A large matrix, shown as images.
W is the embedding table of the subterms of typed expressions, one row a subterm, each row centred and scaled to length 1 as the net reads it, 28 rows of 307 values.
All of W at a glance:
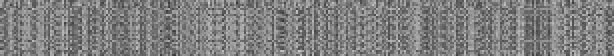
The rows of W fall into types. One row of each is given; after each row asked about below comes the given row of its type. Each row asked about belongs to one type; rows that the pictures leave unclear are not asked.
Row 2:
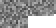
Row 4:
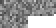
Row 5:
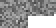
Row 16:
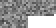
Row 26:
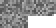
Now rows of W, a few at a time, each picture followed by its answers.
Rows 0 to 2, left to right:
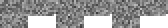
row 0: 26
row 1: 2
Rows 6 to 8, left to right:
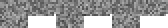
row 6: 5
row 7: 16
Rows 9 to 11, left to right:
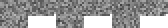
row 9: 5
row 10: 16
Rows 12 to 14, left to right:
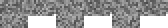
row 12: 26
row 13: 5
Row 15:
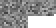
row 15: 16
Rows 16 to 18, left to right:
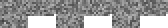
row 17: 26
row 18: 5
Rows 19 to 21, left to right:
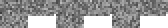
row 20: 4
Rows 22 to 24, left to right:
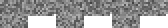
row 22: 26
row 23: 5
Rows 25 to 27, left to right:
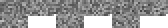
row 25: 26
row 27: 16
